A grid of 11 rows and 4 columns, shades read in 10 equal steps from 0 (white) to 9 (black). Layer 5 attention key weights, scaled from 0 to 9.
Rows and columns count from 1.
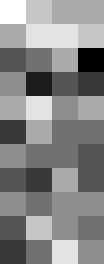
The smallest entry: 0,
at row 1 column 1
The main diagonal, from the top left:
0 1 3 7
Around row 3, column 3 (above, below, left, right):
1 6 5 9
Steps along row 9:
up down same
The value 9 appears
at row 3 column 4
